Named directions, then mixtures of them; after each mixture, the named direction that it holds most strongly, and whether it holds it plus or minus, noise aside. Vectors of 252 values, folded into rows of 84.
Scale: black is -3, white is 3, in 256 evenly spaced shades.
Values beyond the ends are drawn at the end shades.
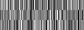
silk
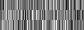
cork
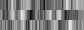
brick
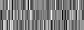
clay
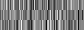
silk, plus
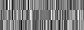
clay, plus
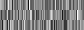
clay, plus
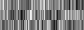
brick, minus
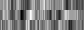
brick, minus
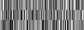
cork, minus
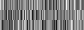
cork, minus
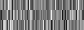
clay, plus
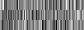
cork, minus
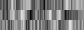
brick, plus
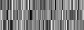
clay, minus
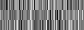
silk, minus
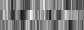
brick, minus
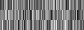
cork, plus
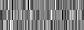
clay, plus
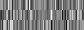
clay, plus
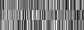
cork, plus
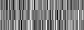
silk, minus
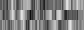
brick, plus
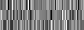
clay, minus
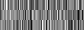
silk, plus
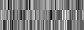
clay, minus
